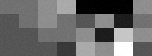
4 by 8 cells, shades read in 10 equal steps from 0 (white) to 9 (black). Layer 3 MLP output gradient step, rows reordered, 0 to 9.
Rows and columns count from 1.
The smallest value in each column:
5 5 4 3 3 4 0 4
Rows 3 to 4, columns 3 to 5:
5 5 4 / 6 7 3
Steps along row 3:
same down same down up down up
